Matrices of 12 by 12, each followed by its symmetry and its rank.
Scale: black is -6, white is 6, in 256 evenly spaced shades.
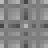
symmetric, rank one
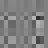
neither, rank one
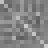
symmetric, full rank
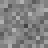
symmetric, full rank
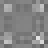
symmetric, rank two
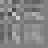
symmetric, rank two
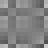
symmetric, rank one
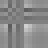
symmetric, rank one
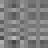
neither, rank one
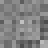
symmetric, rank two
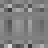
neither, rank one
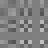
symmetric, rank one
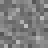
symmetric, full rank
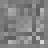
symmetric, rank two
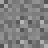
symmetric, rank two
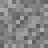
symmetric, full rank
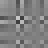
symmetric, rank one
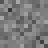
symmetric, full rank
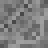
symmetric, full rank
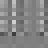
neither, rank one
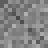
symmetric, full rank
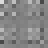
symmetric, rank two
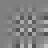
symmetric, rank one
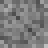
symmetric, full rank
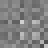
symmetric, rank two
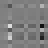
neither, rank one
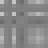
symmetric, rank one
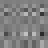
neither, rank one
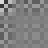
symmetric, rank one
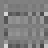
neither, rank one
